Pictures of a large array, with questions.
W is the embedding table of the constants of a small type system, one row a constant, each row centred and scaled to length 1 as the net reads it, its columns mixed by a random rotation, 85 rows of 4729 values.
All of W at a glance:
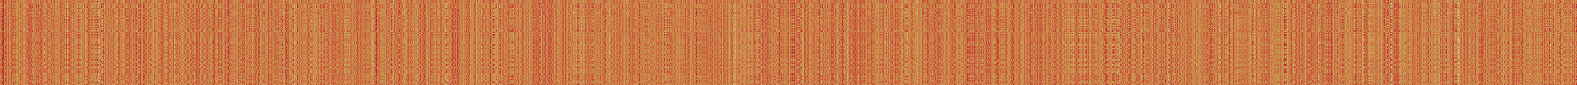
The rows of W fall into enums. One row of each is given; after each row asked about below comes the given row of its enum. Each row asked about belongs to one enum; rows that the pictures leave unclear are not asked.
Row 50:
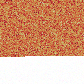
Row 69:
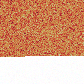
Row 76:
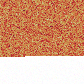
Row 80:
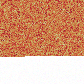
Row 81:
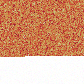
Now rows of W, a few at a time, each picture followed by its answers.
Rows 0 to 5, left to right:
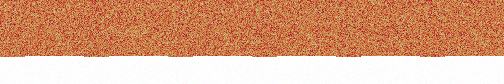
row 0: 81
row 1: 69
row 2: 81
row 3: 80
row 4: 76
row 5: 50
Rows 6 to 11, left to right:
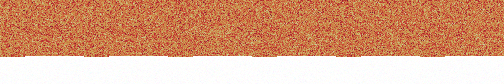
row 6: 76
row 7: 76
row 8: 69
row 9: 80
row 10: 50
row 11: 80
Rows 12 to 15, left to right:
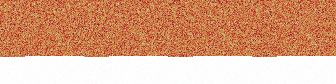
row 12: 81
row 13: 81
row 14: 50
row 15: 80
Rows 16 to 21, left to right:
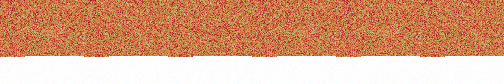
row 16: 69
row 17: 50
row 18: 76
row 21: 50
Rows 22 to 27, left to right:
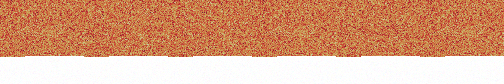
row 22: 69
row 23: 80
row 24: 50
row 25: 69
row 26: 76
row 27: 69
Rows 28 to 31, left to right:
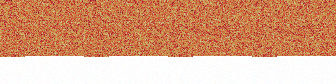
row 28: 50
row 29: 50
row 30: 76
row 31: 76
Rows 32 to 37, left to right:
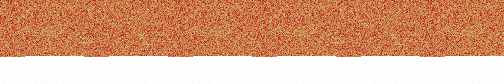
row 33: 80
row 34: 69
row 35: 69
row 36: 80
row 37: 69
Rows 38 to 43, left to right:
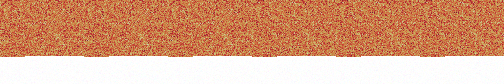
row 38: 80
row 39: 80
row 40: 80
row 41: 50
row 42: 50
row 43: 50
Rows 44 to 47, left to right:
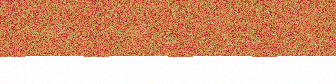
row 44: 69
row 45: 69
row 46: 80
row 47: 80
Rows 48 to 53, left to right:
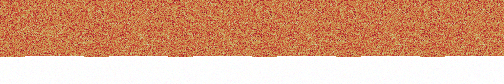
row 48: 69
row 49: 80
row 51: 80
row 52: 80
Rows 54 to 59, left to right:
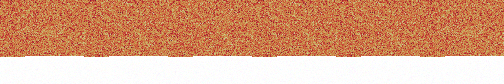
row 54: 69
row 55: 50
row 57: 50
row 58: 50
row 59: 69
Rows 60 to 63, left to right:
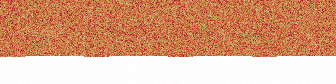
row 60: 69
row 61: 76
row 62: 50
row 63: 80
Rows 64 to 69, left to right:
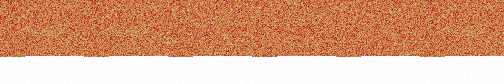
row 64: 69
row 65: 69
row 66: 80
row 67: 76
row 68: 81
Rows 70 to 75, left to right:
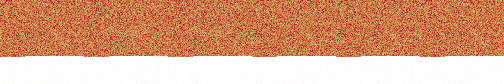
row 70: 50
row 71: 69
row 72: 69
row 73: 80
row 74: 80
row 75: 50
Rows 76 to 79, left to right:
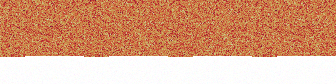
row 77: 50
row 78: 80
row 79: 76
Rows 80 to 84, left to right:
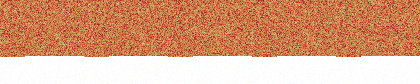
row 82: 69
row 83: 50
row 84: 76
